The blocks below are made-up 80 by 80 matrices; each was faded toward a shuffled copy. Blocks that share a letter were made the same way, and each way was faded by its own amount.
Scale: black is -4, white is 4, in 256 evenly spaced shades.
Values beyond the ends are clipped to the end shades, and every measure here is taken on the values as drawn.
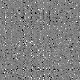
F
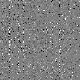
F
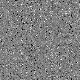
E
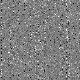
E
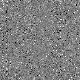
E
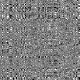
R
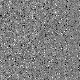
E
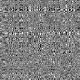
R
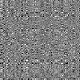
R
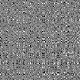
R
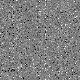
E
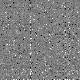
F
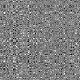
R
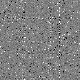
F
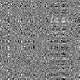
R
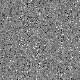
E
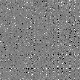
F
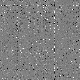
F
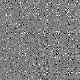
F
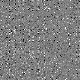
F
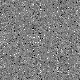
E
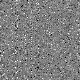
E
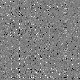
F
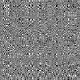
R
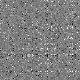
F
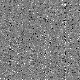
E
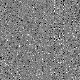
E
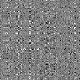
R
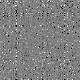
F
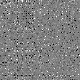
F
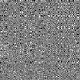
R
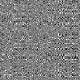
R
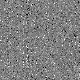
E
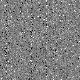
E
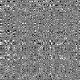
R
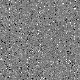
E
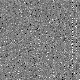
E
